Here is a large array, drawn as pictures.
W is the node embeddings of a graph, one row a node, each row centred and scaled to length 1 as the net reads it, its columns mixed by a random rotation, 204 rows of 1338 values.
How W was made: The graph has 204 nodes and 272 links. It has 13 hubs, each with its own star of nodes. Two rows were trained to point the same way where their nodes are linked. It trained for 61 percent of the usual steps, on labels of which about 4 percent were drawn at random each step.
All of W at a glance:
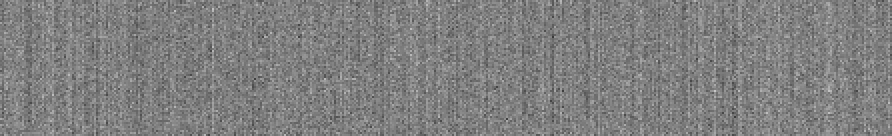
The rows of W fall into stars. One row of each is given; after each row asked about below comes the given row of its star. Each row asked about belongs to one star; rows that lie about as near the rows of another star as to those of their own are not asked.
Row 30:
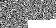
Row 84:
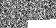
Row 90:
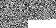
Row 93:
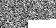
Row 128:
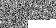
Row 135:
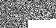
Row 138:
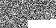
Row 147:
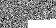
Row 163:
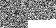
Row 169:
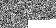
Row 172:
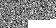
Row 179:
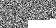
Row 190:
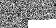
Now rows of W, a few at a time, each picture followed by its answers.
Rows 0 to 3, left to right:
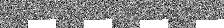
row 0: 138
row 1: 147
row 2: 169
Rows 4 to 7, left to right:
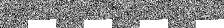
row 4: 128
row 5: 147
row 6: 84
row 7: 84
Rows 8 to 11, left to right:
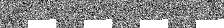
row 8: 179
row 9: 179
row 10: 90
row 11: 172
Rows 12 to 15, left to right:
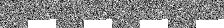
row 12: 190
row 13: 135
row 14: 138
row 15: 30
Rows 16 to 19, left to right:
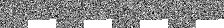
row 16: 179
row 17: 90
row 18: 135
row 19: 169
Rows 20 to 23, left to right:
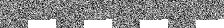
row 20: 128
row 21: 179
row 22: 190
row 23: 138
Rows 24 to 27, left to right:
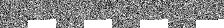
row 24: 84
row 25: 138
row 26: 169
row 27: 172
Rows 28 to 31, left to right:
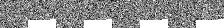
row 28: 135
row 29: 90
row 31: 190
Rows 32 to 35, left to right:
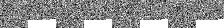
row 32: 30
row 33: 128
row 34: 163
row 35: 93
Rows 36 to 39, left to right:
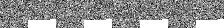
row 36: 90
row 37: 138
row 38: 93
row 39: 163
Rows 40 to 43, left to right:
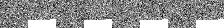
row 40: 138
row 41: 190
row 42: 138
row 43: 147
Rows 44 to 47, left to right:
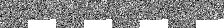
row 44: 90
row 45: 128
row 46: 84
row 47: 135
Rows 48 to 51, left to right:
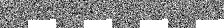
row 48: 93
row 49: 169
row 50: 163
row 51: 147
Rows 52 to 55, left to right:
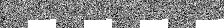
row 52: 147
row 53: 172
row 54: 138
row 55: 147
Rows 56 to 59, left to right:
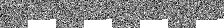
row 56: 90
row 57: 84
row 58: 172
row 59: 179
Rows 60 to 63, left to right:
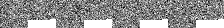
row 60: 84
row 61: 30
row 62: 90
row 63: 163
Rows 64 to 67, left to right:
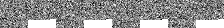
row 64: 147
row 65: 90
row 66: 163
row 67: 138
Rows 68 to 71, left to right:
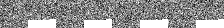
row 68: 179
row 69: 172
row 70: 30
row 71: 138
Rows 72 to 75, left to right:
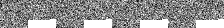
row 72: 190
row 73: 93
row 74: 90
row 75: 138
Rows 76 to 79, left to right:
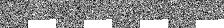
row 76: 190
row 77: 30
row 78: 163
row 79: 84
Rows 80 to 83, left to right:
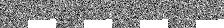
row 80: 179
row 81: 128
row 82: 138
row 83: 172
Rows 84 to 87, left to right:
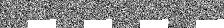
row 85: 172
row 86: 93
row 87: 128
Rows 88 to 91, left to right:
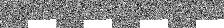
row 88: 30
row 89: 90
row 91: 190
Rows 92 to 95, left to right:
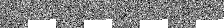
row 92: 135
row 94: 90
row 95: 169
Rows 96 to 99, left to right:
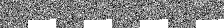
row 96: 179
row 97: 147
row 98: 84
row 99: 147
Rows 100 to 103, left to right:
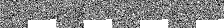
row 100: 190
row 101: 90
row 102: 179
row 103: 163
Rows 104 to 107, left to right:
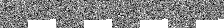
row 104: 93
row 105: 169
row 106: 163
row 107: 30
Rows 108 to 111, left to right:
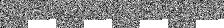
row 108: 179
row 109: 93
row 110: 84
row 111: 135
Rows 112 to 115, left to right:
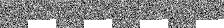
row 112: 93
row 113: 93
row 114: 90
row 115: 147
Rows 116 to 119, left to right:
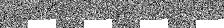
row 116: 147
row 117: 135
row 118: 135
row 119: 135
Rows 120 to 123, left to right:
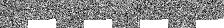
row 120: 179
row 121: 128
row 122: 128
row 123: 138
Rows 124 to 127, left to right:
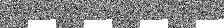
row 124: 163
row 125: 169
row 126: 163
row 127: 169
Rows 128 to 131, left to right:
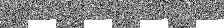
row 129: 90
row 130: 163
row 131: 169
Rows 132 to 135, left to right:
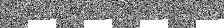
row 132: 84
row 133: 169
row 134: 169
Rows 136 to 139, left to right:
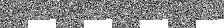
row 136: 179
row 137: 179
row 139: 190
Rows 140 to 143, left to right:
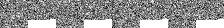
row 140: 84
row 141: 93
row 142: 84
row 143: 179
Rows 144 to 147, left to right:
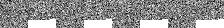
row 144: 190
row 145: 179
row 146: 128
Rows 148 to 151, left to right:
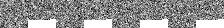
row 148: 93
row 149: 30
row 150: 172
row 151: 179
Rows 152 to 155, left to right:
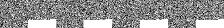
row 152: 147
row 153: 147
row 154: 147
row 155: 90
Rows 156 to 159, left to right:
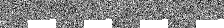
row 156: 138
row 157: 179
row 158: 169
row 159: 135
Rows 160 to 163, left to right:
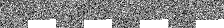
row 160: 190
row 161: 30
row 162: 147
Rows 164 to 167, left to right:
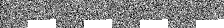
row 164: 84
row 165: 135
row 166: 93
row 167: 138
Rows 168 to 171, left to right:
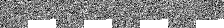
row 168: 169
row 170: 179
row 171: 138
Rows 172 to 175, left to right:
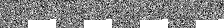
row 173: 190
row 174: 163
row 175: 138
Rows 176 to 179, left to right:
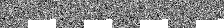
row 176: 147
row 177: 93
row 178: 93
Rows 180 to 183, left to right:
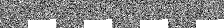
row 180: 138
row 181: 169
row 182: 169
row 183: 190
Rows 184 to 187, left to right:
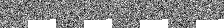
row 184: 138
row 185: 163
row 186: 93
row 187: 135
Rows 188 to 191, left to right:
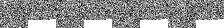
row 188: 30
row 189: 90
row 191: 30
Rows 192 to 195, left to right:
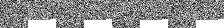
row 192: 135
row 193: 93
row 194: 190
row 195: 135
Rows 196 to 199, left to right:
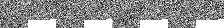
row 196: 84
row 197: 172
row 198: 128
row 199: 179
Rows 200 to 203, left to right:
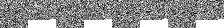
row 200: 128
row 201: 93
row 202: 163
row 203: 163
